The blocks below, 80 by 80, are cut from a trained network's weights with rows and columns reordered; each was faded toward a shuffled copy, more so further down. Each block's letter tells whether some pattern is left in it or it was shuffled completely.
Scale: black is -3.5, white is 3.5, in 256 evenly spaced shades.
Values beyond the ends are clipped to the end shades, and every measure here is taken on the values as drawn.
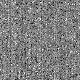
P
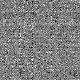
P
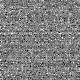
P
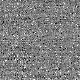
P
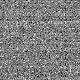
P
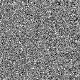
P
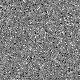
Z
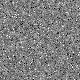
Z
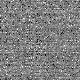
P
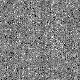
P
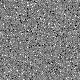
Z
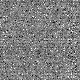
P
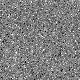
Z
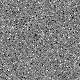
Z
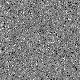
Z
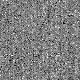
P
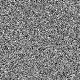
P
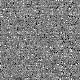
P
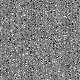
P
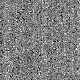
P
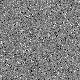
Z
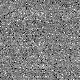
P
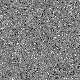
Z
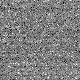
P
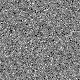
Z
